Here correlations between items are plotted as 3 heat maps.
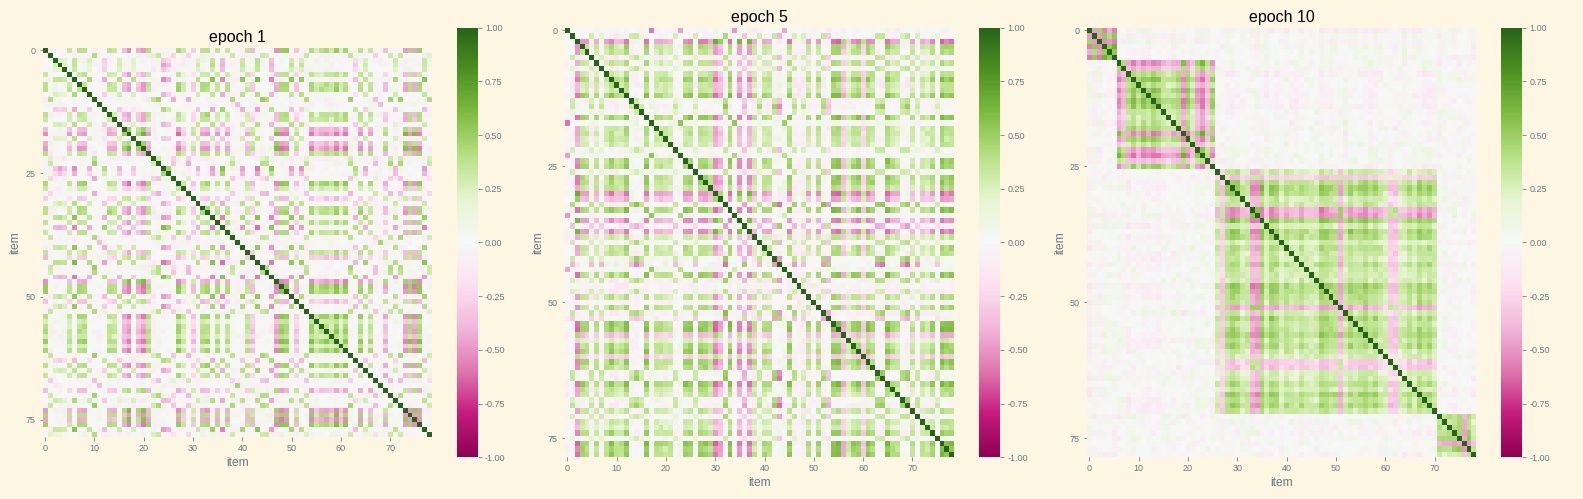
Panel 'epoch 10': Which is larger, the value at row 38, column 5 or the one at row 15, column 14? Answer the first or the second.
the second
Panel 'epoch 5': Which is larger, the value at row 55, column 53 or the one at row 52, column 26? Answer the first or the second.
the second
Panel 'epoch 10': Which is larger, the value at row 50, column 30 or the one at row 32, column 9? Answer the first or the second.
the first
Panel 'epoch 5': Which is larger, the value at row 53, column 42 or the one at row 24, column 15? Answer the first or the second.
the second
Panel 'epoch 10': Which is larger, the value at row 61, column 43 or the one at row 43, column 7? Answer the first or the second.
the second
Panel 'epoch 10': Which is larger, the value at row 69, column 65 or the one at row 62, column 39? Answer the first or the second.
the first
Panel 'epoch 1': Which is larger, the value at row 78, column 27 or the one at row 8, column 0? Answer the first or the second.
the second
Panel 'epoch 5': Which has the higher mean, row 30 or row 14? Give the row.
14
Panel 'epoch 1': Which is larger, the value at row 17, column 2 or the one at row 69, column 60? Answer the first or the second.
the first
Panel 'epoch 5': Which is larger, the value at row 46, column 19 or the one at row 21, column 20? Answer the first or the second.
the second
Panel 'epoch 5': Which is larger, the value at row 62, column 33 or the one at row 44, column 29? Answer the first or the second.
the first
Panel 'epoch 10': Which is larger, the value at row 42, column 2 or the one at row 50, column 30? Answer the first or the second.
the second
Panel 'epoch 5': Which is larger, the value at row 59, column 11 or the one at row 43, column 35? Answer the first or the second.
the first
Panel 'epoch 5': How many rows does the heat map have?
79
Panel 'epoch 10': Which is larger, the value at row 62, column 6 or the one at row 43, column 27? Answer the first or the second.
the first
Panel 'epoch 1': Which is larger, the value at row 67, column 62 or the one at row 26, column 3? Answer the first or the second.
the second
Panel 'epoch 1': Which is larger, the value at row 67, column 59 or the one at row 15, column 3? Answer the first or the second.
the second
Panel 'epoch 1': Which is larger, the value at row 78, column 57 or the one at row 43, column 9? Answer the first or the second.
the second
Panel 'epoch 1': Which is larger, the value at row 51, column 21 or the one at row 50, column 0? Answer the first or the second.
the second
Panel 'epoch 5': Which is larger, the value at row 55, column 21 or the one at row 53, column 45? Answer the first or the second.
the first
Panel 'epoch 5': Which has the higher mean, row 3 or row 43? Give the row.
3
